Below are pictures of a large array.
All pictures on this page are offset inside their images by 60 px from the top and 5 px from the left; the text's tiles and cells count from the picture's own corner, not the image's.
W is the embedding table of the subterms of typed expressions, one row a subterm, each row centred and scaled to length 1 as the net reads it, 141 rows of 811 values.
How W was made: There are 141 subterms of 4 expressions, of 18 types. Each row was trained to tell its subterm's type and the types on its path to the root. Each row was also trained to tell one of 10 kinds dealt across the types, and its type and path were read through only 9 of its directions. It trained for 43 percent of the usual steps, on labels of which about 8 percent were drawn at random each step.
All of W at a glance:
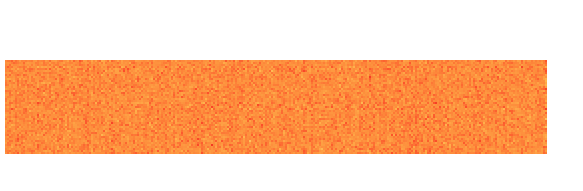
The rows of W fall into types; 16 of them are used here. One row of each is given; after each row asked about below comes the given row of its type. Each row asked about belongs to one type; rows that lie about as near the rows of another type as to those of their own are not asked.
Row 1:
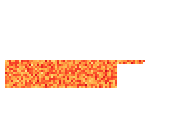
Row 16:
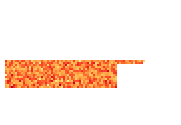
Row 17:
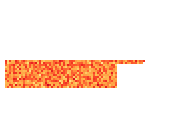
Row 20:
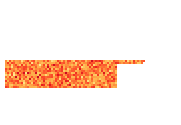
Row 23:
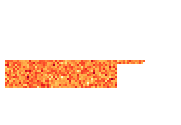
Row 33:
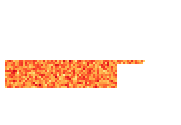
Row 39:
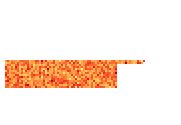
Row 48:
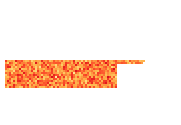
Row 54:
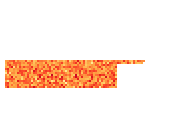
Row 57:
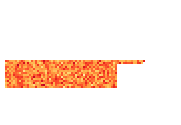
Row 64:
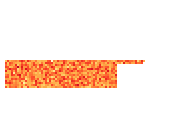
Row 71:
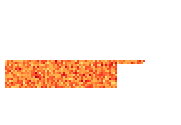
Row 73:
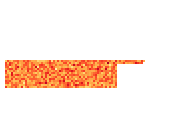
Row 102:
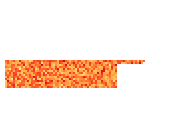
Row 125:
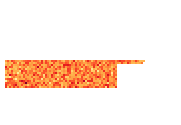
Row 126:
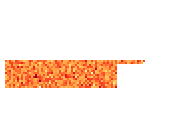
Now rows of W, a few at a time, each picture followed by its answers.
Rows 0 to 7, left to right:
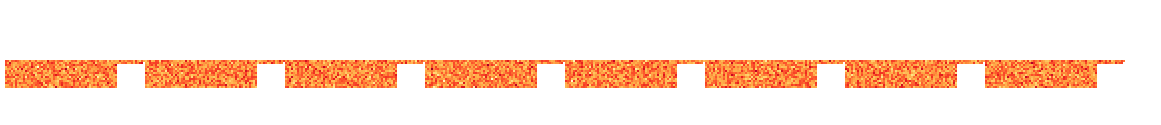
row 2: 39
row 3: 125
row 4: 16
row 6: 39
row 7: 64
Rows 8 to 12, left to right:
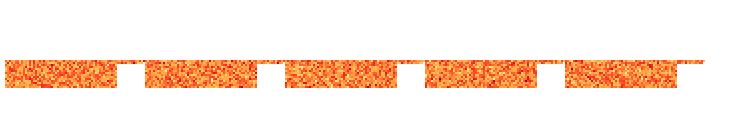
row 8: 17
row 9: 23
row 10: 125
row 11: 73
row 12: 64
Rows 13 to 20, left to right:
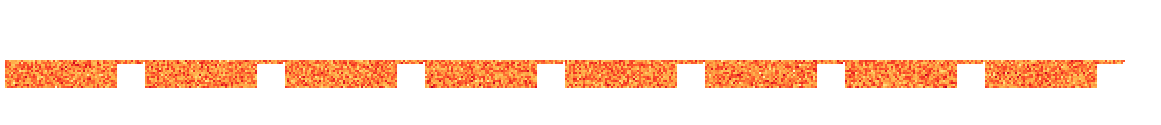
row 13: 64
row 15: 39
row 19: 33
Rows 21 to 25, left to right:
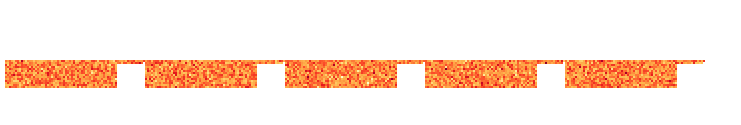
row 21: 16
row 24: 64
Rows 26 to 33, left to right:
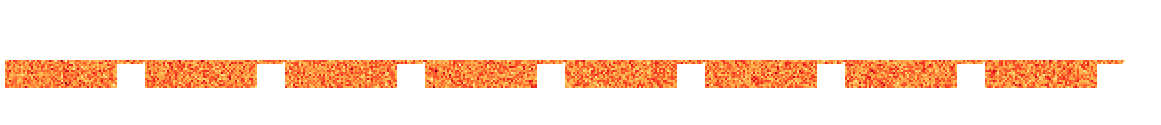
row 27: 23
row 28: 126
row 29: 102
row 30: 48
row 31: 71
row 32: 23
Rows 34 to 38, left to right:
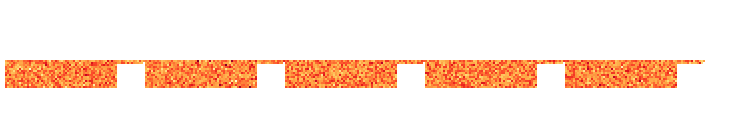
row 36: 39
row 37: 23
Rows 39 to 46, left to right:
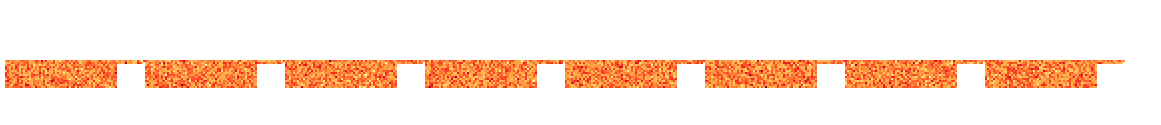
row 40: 48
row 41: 125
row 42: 33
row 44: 48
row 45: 73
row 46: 23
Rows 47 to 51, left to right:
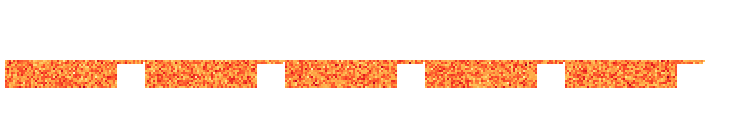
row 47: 20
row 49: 64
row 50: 102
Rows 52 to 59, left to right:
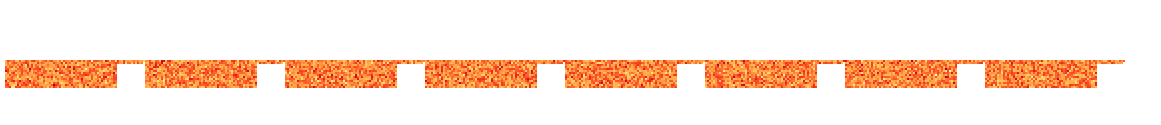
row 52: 54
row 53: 1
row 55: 39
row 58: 20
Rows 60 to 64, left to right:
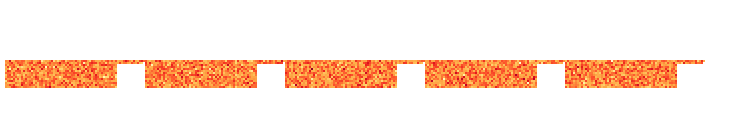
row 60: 1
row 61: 64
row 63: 1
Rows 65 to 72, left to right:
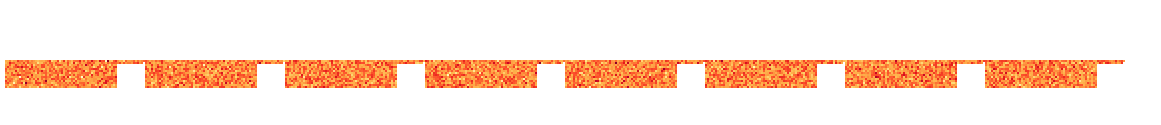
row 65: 20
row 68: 102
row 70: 102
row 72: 33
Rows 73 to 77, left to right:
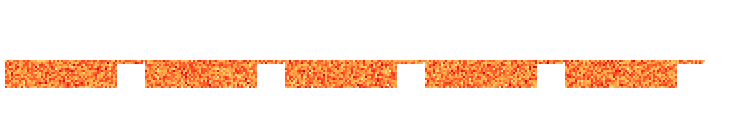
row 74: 73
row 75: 126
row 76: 23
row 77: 17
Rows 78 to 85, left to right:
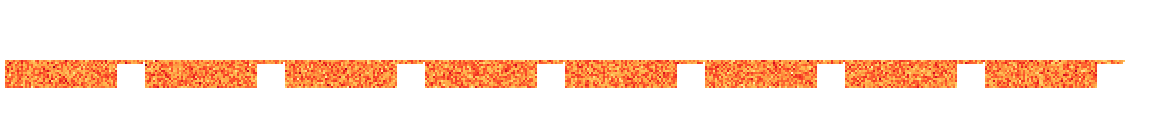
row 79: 16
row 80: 17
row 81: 17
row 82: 39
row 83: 102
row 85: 71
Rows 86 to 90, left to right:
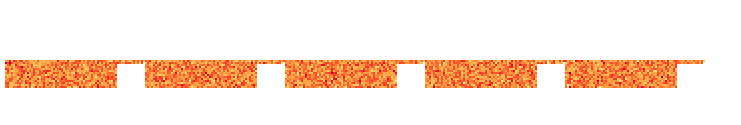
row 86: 20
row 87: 17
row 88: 17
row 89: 126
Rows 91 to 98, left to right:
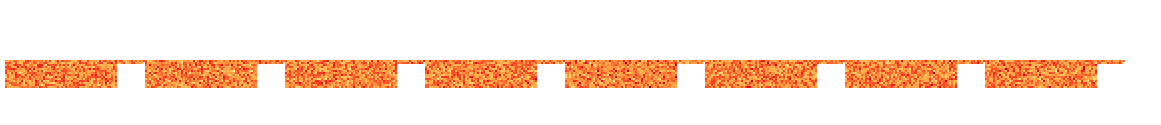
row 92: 64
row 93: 48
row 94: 71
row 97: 23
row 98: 102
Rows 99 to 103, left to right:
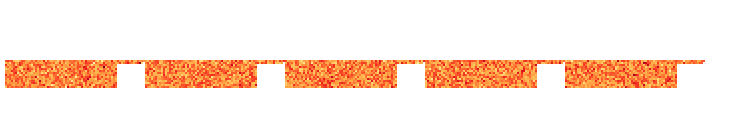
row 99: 33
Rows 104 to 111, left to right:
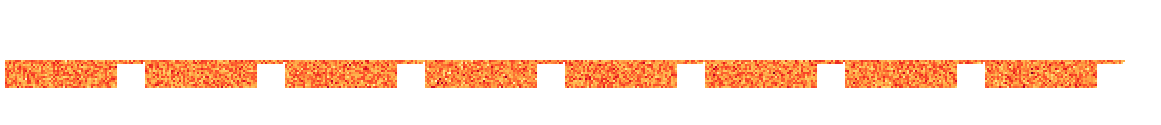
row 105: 39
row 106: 102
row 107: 16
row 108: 1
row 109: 102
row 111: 125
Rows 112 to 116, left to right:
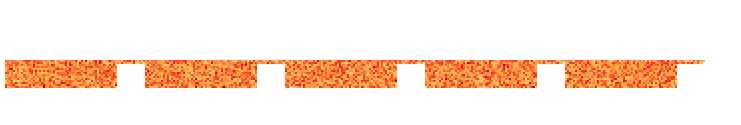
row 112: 125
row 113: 71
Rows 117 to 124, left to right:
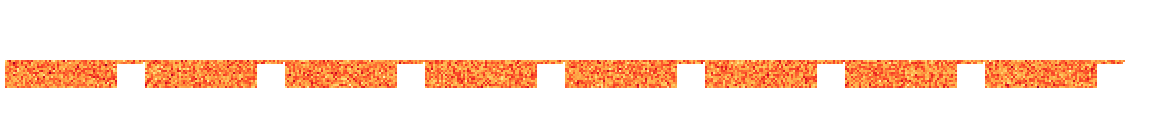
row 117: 1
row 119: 17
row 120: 126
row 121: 54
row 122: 20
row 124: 73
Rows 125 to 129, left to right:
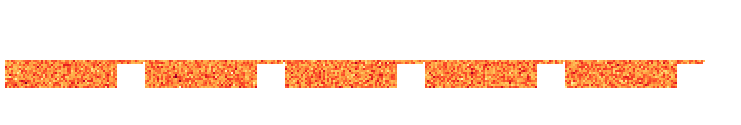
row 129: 64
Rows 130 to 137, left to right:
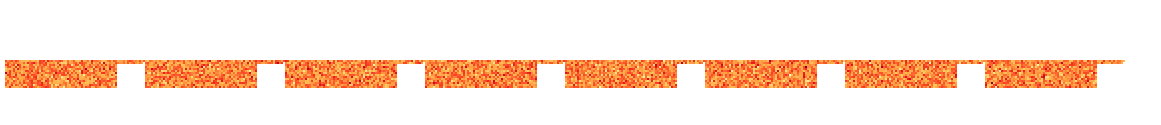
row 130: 23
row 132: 73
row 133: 71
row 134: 39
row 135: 16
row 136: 48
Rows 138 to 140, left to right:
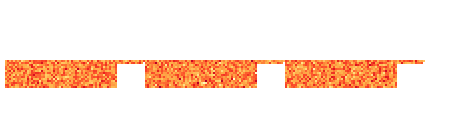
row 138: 71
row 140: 73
